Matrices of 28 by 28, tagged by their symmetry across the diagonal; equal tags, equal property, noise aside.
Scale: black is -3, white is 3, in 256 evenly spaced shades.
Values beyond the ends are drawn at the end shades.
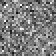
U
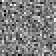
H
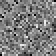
U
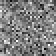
H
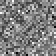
U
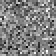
H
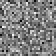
U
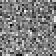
H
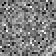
U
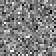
H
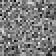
U
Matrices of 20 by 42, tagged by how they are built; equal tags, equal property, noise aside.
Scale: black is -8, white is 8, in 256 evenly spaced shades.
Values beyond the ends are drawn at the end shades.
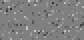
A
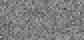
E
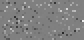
A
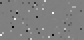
A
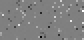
A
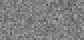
E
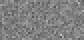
E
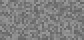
E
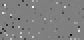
A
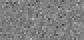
E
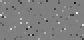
A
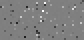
A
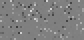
A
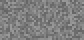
E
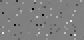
A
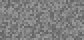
E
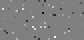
A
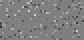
A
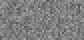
E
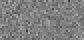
E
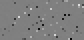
A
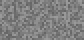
E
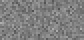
E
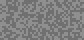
E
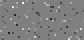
A
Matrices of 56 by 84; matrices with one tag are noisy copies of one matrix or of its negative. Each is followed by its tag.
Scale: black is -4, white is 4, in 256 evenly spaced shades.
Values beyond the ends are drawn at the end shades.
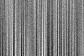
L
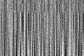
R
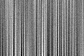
L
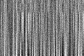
R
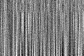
R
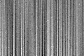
L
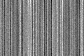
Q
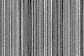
Q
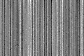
Q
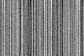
Q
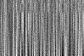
R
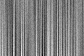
L
